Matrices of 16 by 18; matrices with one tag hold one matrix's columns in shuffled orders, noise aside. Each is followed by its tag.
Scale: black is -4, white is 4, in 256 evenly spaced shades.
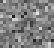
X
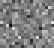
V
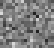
X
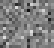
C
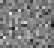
V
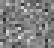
C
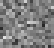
V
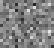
C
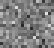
V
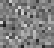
V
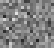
X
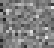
C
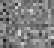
C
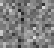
C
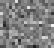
V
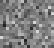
V
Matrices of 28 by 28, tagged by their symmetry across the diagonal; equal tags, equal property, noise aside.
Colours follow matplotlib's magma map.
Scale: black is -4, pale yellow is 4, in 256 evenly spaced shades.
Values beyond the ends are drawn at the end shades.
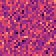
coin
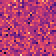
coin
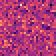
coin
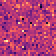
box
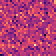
box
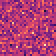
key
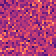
key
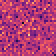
key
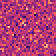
key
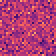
key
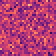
coin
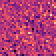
box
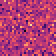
box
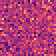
box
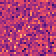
coin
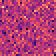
coin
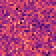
box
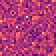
key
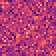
key
